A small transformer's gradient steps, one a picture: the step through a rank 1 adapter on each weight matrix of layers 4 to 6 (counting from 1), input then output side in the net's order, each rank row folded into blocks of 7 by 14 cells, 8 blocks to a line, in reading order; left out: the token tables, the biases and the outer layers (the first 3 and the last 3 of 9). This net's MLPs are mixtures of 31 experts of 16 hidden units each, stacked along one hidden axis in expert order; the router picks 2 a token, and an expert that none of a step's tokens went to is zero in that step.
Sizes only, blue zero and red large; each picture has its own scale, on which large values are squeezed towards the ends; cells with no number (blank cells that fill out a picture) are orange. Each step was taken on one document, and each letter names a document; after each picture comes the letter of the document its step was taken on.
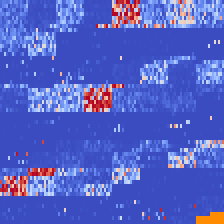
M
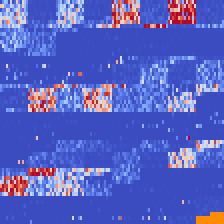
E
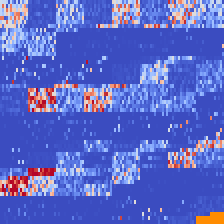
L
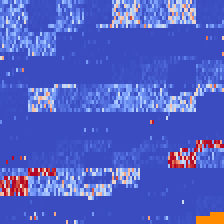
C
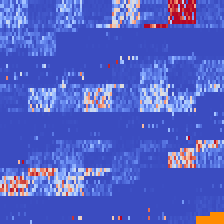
E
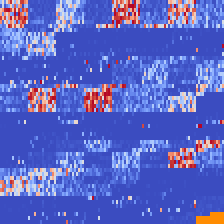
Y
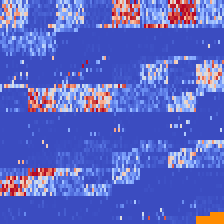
L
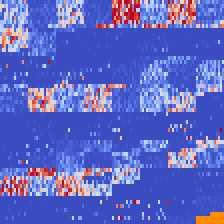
E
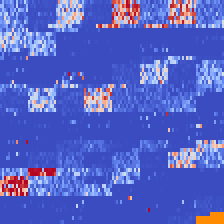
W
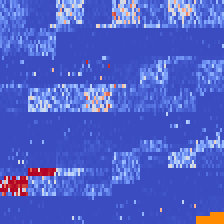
L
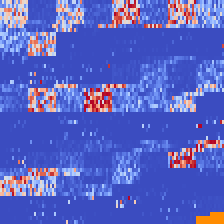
Y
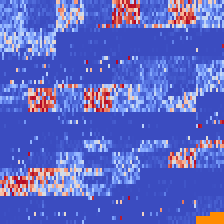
Y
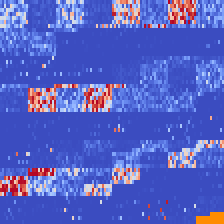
M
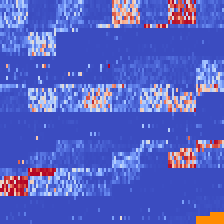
E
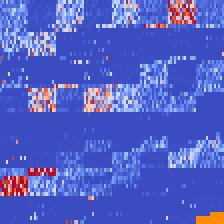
C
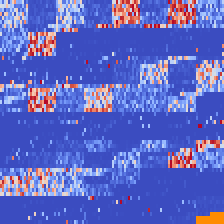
Y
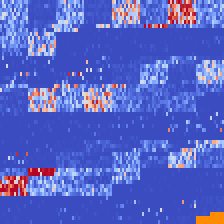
L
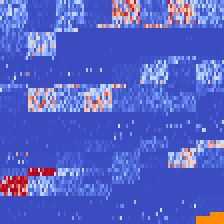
L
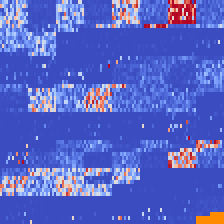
E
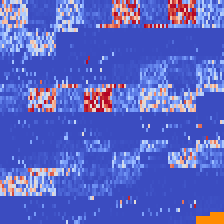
Y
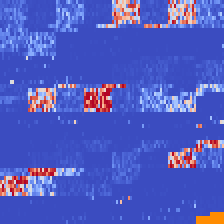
Y
